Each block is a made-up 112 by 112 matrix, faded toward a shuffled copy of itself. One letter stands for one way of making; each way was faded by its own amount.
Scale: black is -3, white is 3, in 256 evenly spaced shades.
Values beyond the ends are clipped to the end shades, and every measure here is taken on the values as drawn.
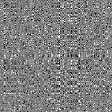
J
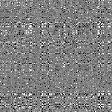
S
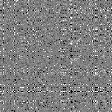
S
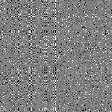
J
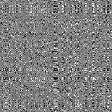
J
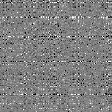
S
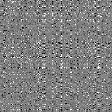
S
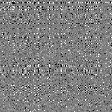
S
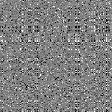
J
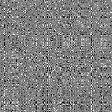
J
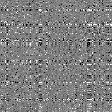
S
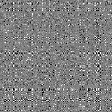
S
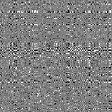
S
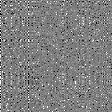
J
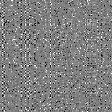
J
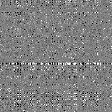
S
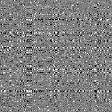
S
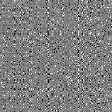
J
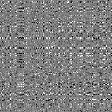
S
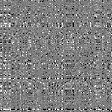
S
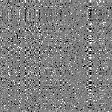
J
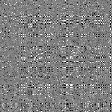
S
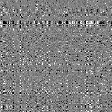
S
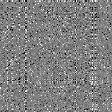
J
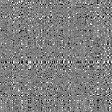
S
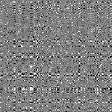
S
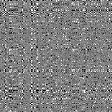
S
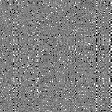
J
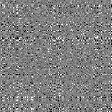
S
